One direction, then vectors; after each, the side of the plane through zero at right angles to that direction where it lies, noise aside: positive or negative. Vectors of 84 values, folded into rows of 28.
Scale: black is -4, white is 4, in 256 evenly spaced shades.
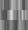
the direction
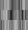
negative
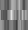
positive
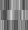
positive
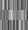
positive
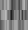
negative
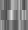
positive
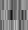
negative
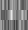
positive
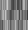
negative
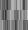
positive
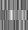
positive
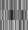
negative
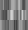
positive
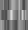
positive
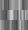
positive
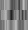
negative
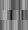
negative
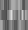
positive
